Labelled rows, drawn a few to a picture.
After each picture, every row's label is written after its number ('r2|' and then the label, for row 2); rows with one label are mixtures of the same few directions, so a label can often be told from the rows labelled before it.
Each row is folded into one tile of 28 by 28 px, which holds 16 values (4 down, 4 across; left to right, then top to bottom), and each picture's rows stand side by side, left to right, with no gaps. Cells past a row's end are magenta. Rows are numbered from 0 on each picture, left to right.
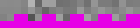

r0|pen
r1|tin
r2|pen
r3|tin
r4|tin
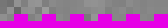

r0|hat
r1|hat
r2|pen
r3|pen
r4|hat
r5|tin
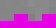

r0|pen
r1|pen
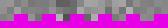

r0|hat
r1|pen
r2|pen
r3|pen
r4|hat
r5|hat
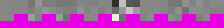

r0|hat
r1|tin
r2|pen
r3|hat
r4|tin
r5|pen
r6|hat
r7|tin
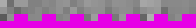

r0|tin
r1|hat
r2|hat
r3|pen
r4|pen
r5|pen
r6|pen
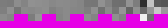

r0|hat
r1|pen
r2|pen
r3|hat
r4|hat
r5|tin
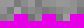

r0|hat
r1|tin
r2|pen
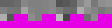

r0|pen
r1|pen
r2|pen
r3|tin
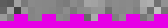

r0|hat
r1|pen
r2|hat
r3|pen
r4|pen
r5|hat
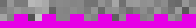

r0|tin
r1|pen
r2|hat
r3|hat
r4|tin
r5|hat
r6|hat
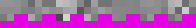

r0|pen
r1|tin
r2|pen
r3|tin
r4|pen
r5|pen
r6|hat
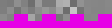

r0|hat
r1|tin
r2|hat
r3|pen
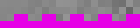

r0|pen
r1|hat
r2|pen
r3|tin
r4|hat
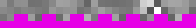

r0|tin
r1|pen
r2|pen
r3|tin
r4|pen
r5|hat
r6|pen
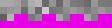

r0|pen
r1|hat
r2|tin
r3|tin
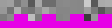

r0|hat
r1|tin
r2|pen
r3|tin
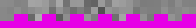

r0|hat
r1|pen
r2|tin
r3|hat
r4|pen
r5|pen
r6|tin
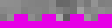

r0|pen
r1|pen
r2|pen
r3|tin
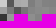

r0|tin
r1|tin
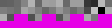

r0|pen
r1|tin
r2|tin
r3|hat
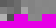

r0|pen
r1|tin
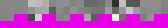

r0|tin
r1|pen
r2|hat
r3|pen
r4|tin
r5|pen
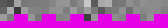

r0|hat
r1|pen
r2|hat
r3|tin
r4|hat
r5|pen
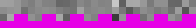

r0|pen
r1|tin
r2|pen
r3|tin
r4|tin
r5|tin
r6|hat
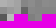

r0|pen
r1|tin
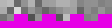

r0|hat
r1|tin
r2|pen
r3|hat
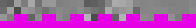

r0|hat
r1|tin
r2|pen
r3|pen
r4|pen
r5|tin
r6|pen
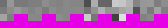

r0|tin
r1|hat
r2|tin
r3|tin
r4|pen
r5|hat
